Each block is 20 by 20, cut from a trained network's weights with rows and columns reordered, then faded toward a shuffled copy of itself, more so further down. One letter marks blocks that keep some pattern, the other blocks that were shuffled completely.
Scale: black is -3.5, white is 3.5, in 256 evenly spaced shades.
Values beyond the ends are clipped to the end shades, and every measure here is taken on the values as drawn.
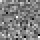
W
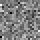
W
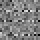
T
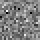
W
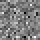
T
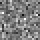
W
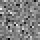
W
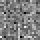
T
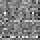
T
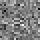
T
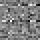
T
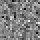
W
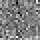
T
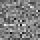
T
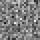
W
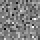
W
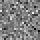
W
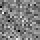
W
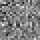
T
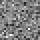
W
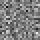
T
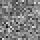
W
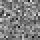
T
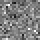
W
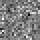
W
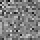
T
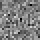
W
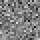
W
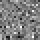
T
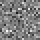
T
